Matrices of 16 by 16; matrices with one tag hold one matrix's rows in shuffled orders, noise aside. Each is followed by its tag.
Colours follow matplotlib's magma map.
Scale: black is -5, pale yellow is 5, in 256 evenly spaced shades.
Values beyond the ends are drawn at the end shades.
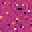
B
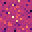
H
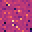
H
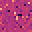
B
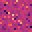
H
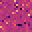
B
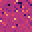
B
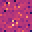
H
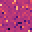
B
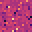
H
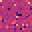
B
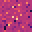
H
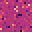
B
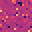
B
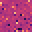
B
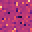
B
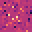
H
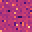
B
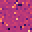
B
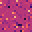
B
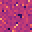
B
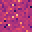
H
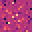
H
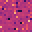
B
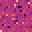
B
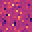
H
